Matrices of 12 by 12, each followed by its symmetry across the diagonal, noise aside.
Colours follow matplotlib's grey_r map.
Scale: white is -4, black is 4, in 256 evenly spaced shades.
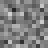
antisymmetric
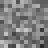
neither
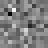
antisymmetric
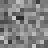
neither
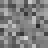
antisymmetric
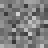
neither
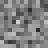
neither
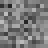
neither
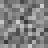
antisymmetric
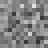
neither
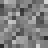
antisymmetric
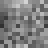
antisymmetric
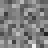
antisymmetric
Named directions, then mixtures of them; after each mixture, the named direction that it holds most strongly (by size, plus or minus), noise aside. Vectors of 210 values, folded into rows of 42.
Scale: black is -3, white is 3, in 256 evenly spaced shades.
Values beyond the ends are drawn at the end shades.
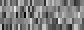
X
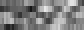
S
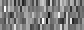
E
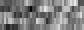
S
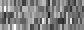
E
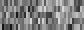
X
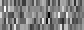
E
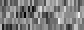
X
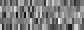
X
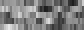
S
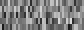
X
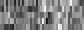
S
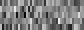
X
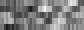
S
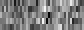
E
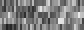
S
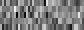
X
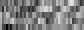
S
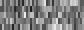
X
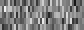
E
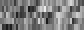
S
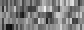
S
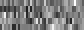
X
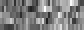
S
